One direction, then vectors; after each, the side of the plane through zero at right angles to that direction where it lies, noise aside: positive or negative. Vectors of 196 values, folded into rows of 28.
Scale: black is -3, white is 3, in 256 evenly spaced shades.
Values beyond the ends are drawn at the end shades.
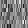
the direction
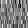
negative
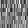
positive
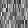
negative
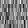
positive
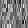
negative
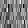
positive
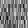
positive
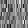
positive
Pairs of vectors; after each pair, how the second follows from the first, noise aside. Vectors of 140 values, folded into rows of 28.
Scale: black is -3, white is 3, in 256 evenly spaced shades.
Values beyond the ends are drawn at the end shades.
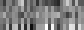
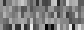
sign-scrambled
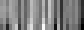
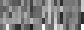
sign-scrambled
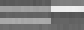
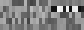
sign-scrambled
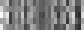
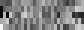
sign-scrambled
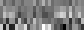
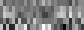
copied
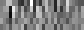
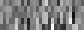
reversed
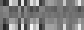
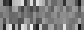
sign-scrambled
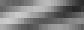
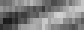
reversed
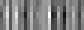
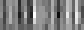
reversed
